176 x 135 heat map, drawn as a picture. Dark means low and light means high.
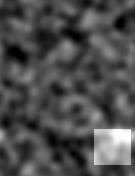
In the bottom right lies a patch that is higher than the rest. The bottom right is the roughest part. No regular stripes run through it. Neither half mirrors the other. On average the colour sits 30% of the way up the scale.
